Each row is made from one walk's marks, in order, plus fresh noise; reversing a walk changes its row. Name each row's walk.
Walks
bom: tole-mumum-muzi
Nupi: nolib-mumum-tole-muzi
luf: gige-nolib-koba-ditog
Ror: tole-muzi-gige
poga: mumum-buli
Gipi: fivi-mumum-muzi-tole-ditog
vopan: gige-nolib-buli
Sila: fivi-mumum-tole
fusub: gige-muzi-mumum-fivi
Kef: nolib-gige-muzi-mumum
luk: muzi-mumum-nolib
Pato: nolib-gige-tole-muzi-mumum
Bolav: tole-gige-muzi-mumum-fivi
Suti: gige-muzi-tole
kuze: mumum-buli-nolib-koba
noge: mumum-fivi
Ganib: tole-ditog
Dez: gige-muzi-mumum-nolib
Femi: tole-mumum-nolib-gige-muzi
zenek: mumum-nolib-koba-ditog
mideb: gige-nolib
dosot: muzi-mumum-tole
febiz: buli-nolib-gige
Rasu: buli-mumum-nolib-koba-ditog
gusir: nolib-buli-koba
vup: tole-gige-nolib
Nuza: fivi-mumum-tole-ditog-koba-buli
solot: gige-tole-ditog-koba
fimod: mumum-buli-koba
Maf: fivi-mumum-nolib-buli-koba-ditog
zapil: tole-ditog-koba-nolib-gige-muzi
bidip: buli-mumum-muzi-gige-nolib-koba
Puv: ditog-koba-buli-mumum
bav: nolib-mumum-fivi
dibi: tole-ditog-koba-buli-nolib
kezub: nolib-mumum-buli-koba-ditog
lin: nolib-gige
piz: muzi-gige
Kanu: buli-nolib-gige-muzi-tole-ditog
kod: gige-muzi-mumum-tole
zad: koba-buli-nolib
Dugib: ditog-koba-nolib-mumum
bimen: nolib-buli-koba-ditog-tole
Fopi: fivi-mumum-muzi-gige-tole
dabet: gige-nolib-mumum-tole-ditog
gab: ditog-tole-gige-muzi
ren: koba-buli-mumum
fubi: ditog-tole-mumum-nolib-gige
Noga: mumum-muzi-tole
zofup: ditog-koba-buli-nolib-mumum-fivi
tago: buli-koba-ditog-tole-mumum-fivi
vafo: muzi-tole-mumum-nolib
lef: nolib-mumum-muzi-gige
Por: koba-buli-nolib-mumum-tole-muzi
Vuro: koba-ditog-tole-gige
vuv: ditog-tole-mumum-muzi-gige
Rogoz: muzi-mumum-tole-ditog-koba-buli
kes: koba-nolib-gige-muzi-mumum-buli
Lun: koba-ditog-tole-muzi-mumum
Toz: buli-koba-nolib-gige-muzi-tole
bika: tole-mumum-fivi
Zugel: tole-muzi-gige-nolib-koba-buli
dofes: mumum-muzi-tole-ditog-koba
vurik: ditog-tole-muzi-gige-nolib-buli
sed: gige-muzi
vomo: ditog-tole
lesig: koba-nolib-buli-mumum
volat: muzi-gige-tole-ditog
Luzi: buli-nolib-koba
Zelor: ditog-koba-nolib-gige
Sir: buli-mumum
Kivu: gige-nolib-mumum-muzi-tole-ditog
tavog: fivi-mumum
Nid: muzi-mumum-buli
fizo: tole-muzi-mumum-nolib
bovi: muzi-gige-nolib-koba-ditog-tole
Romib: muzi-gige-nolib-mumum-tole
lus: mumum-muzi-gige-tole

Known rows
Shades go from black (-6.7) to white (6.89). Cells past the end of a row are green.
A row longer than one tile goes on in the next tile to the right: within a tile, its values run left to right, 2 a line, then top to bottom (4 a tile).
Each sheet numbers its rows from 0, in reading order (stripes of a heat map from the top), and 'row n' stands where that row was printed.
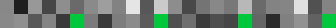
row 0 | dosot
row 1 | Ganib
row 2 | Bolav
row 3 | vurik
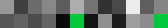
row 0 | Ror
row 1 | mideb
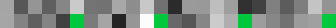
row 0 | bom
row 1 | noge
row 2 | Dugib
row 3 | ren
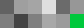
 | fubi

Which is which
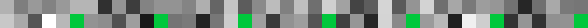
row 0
kezub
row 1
vafo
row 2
Gipi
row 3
dibi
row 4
lin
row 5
bav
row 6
Kivu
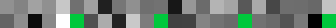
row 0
tavog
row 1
Kef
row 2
Vuro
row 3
Zugel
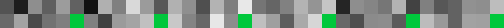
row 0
lus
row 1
Puv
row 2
Luzi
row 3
poga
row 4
Lun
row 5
bidip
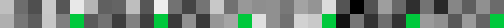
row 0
Kanu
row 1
vup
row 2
dabet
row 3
Rasu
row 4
piz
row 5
Nid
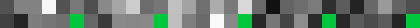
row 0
gab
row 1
vuv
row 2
bimen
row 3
bovi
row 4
volat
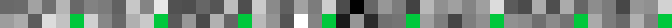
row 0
zenek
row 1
Sir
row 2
kes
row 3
gusir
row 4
Dez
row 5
bika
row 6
dofes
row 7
Toz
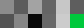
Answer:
Fopi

